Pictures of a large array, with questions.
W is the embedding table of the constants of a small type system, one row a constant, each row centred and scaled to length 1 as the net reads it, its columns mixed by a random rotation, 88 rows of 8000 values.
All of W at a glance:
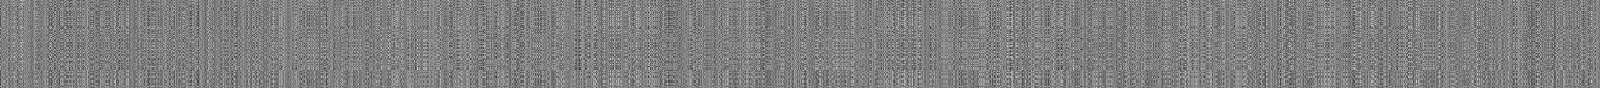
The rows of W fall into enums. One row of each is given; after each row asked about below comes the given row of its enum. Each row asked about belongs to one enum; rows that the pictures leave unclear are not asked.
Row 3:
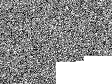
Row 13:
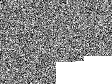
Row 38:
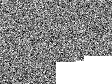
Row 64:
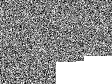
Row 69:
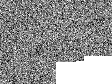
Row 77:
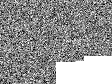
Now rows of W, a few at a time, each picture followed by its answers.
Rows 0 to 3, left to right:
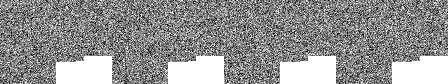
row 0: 3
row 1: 69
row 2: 64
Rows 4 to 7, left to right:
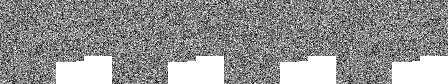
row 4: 69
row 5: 77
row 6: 13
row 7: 69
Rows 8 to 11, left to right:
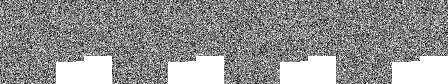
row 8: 64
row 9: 64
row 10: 69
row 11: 13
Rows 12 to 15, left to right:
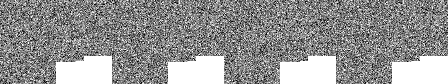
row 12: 77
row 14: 69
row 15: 13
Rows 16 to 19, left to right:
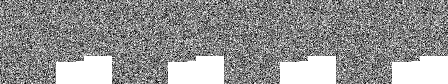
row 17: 77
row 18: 13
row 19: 13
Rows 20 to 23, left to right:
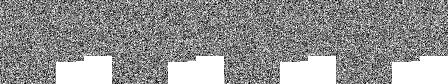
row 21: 77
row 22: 64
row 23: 13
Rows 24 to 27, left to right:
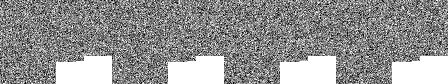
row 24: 64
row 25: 13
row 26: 77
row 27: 3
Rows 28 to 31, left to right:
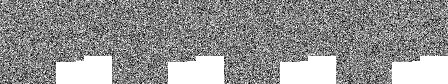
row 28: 38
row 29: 13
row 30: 64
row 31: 69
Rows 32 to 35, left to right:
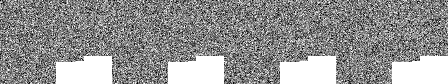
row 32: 13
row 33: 64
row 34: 77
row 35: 69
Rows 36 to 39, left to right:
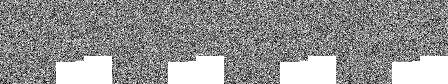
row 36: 77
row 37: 64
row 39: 69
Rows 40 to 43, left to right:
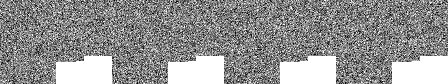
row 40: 69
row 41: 64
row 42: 3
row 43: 77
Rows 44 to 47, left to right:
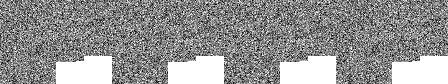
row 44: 69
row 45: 77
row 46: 77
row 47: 69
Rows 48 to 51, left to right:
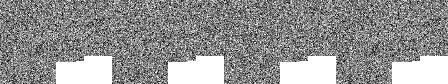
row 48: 69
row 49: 38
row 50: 13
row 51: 69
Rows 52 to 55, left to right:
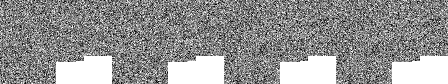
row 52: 64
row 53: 77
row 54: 69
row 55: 69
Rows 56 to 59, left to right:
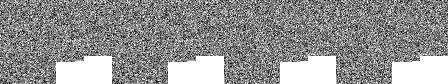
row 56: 77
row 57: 77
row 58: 64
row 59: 64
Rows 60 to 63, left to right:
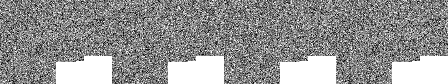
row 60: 69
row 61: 3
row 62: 13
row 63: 69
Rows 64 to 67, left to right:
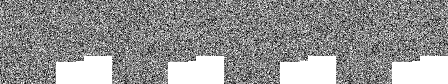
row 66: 38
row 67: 69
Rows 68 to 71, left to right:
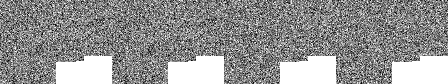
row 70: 13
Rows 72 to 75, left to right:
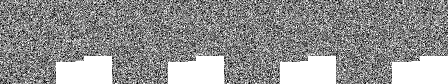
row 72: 77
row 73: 64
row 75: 13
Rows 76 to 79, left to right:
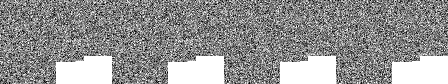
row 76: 77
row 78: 64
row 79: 64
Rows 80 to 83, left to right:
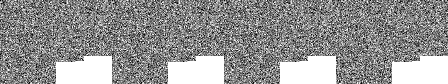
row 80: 13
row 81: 13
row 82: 13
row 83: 64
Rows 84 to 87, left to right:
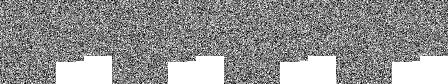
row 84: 64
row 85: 13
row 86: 38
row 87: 64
